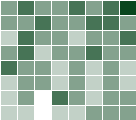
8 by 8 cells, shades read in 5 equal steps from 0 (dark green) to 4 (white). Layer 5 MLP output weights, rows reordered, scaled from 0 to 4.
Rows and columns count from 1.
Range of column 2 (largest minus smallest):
2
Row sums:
11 13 16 15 18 20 19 22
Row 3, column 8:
1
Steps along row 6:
down same up down up down up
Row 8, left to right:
3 3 4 3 3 2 2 2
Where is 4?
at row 7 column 3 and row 8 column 3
